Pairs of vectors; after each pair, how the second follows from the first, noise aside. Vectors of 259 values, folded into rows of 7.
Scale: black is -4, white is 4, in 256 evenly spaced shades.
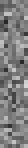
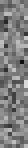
copied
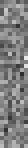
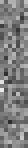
reversed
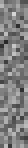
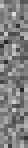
copied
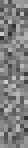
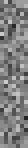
copied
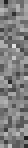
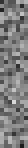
reversed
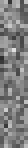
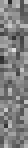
copied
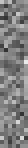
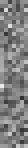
reversed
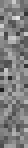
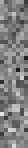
reversed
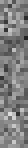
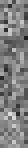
copied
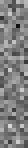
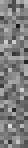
copied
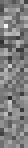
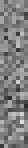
reversed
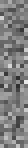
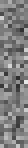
copied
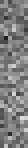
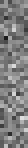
copied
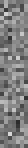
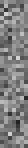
copied
